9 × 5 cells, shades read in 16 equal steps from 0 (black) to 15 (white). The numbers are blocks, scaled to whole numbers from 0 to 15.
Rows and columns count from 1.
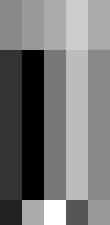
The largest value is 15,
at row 9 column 3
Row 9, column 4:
5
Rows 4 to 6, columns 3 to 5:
7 11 8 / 7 11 8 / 7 11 8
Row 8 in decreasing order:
11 8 7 3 0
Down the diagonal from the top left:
8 9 7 11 8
